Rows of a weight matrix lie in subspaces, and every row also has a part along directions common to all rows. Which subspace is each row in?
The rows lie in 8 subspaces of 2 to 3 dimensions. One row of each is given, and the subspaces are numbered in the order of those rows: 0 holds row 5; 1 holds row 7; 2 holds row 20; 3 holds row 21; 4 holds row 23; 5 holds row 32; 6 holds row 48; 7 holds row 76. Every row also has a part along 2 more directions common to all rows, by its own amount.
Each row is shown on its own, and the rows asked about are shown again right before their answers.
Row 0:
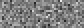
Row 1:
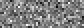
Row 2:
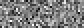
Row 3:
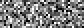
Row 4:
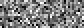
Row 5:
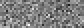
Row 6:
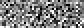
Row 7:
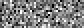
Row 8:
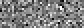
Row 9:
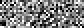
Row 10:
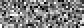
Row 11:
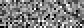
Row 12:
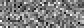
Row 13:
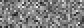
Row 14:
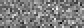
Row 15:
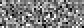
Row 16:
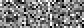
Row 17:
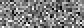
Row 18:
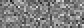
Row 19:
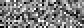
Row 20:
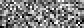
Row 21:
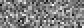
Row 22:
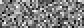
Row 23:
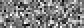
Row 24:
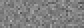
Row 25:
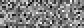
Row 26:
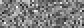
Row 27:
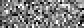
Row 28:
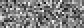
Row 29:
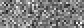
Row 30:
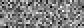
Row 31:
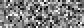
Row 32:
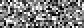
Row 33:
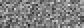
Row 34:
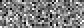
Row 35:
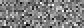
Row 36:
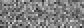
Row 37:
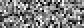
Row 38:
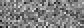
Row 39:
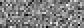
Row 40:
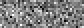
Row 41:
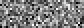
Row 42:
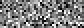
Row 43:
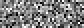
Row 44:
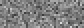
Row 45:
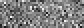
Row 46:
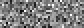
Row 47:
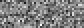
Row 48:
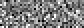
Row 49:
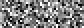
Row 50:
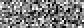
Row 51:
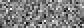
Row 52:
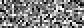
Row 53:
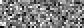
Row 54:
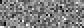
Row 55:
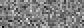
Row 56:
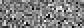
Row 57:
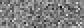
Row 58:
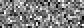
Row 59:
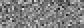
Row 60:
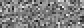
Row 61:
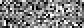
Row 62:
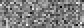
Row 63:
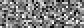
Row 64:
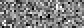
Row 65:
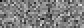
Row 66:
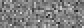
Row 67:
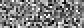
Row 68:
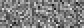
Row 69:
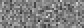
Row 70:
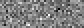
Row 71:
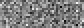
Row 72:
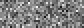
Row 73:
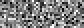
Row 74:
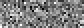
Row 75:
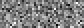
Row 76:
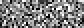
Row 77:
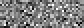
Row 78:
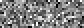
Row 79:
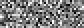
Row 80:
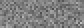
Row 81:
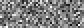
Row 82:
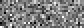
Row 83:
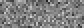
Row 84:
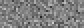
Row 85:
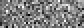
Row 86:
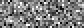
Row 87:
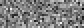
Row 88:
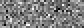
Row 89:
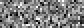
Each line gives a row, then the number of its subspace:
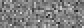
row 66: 1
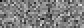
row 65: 3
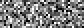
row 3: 0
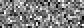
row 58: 3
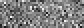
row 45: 6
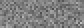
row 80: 2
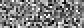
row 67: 2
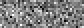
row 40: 6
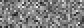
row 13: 4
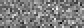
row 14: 5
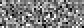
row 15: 6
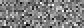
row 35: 1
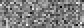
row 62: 5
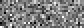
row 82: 7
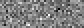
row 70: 0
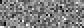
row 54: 7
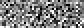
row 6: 5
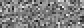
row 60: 0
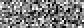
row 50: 5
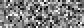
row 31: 0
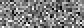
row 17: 2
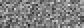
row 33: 0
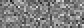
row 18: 3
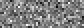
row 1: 3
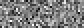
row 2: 2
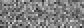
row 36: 6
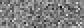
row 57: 0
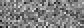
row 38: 6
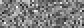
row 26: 7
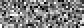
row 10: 6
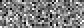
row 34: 3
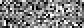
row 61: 5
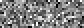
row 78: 3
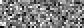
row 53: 7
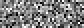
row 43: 1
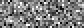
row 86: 5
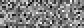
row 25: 4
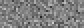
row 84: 2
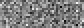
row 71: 5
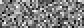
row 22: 7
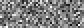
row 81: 4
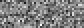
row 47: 3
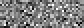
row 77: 1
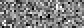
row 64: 3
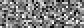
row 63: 2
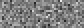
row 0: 1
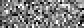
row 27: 7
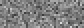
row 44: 5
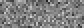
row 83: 3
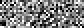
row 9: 7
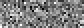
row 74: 6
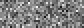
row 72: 4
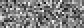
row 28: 4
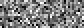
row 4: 2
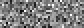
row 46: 1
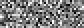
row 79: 4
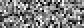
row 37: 4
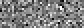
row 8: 0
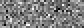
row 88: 0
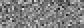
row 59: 0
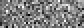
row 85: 7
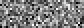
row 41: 2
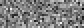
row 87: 5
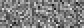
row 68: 1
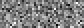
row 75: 1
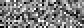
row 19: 6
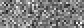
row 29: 7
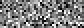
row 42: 5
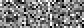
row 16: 3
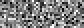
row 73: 2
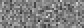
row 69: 1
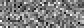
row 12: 6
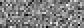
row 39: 4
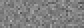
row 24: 0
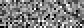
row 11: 6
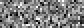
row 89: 4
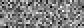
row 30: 4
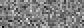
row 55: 2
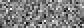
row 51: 4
